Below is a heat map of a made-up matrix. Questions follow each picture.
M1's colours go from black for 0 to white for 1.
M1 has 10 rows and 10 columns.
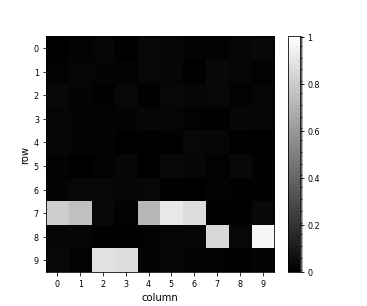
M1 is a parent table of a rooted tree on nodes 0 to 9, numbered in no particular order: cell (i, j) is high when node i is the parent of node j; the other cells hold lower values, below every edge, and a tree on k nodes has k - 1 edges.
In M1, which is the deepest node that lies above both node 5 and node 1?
7
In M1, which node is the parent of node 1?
7
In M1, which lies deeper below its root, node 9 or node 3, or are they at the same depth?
node 3
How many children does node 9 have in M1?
2
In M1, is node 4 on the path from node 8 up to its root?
no
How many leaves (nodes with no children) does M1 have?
7
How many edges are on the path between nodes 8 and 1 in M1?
2
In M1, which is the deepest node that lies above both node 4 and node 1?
7
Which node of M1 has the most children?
7
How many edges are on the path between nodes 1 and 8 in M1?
2
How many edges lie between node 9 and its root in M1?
1
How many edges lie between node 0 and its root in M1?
2
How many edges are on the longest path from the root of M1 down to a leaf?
2
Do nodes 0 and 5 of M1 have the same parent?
yes
